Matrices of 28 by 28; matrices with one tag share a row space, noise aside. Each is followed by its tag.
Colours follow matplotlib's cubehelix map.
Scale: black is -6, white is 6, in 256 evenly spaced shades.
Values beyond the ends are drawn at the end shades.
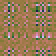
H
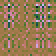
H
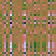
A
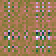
H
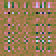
H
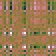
A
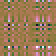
H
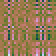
H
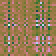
H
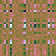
A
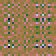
H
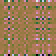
H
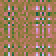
H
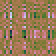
A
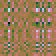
H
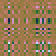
H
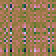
A
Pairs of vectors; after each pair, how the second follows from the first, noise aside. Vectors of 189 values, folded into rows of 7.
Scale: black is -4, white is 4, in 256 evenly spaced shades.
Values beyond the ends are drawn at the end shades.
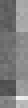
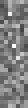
shuffled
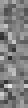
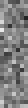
shuffled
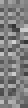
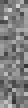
shuffled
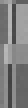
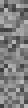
shuffled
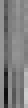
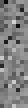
shuffled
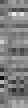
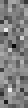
shuffled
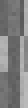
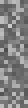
shuffled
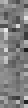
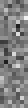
shuffled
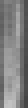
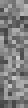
shuffled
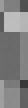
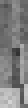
wrapped around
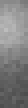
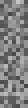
shuffled
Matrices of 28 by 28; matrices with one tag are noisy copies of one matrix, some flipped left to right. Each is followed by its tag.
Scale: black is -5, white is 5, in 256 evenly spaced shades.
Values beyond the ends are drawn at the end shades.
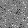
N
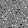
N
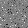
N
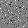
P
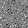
N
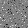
N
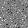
N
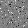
P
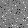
N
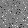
N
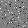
P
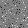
N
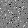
P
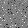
N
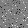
N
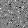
P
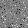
N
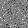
N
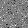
N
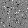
P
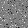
N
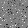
N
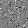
P
